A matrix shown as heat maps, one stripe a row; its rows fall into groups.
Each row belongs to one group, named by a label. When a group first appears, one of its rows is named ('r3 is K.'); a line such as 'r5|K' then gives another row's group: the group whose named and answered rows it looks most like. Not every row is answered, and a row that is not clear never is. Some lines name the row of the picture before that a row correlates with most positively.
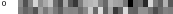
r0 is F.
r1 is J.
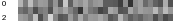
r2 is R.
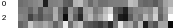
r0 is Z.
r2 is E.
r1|E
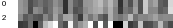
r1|E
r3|J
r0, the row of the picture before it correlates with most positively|2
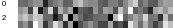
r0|Z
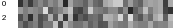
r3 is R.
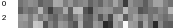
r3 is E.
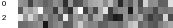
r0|E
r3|Z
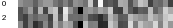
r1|J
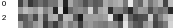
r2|J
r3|J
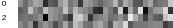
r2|Z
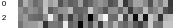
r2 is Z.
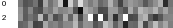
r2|J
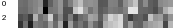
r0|Z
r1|Z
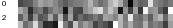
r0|F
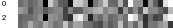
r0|Z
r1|E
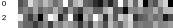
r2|R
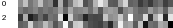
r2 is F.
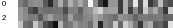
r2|R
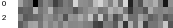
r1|F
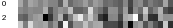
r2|Z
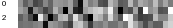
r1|E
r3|Z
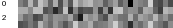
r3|F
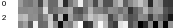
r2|R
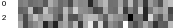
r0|Z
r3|J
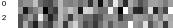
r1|J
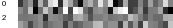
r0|J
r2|Z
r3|E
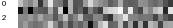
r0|R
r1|F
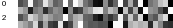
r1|E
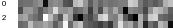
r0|Z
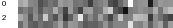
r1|E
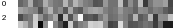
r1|R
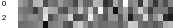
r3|Z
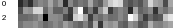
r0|F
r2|Z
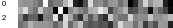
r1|R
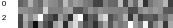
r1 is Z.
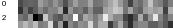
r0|F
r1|F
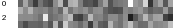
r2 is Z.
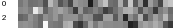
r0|Z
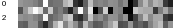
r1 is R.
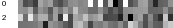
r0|J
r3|Z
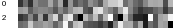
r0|F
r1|R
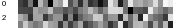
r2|E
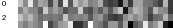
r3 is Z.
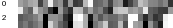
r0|R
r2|Z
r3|Z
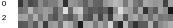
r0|F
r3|J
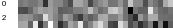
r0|Z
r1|F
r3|R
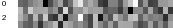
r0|Z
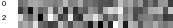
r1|F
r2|R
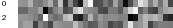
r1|Z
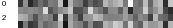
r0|F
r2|R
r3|F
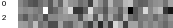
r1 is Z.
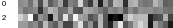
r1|R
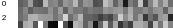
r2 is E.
